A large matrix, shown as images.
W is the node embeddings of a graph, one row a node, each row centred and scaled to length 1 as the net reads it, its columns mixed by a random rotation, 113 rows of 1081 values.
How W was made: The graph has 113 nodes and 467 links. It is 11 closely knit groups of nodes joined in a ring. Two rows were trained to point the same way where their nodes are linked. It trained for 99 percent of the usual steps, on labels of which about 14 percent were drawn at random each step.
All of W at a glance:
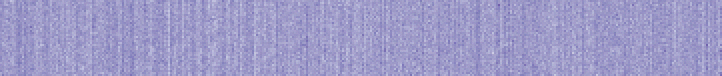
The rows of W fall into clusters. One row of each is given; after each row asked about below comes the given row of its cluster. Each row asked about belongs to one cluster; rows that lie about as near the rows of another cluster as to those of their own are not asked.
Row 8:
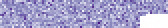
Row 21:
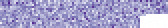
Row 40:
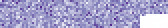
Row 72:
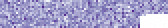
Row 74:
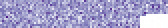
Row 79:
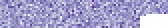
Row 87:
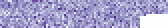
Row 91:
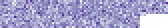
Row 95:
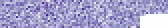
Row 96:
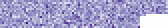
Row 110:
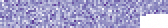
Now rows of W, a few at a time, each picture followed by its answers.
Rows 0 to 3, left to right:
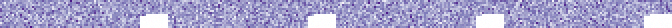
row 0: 74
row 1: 8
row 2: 95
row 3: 21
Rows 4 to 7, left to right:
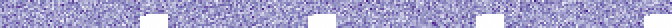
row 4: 91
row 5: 95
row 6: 91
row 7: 91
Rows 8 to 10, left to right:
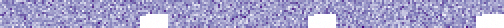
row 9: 79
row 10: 110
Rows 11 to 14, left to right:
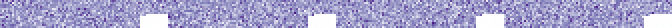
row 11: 40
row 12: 110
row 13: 8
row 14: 87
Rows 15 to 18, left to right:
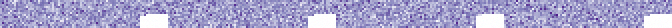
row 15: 91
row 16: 79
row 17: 95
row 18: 40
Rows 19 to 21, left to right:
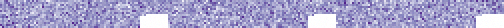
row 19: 72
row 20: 91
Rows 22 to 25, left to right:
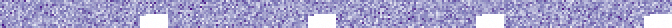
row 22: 40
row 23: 74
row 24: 96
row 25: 87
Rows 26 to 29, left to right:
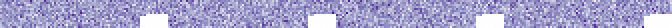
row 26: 79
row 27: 40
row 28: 40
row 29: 96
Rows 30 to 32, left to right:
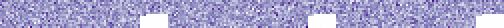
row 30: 74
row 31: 96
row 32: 21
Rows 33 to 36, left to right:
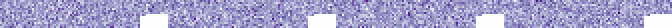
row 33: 74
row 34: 87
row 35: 79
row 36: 87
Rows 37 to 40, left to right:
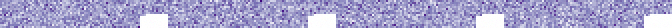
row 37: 96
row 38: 95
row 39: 74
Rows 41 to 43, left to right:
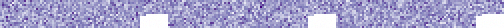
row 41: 40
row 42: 21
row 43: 87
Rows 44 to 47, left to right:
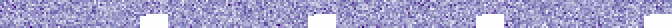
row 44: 74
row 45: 91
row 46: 79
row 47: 40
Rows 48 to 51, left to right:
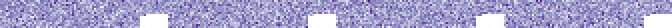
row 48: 79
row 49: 95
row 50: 87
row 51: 87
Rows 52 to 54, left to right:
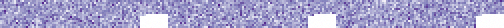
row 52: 21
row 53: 79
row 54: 72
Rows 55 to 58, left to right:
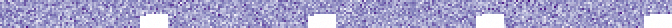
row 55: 110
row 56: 40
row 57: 91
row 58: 40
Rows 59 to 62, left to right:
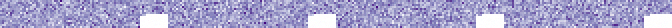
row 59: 96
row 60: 91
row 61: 40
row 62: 110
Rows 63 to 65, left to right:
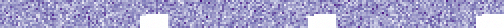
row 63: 95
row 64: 87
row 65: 40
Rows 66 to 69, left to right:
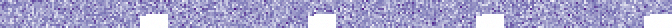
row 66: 87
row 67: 91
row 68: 91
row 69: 72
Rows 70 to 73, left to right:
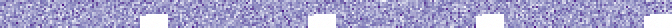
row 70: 79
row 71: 95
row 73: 74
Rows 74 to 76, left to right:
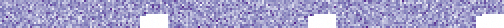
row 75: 74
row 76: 8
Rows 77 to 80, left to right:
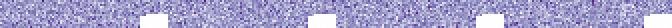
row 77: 74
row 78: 72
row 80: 72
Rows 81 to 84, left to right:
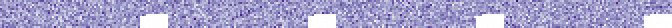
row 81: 74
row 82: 79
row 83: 87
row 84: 8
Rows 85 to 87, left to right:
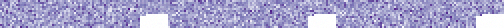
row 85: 110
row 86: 91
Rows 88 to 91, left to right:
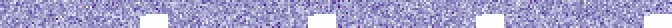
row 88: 21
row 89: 74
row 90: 40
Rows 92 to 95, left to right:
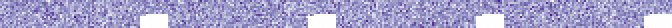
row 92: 95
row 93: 87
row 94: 8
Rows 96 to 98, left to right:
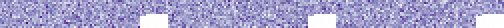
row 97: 96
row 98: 87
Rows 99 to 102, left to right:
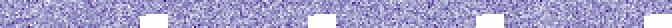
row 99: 72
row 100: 79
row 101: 21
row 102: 72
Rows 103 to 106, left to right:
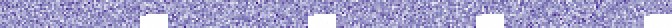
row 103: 91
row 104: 96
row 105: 95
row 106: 21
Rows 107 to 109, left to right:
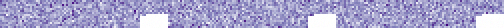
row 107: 79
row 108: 74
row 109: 8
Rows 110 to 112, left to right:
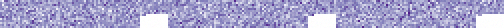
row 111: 8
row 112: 79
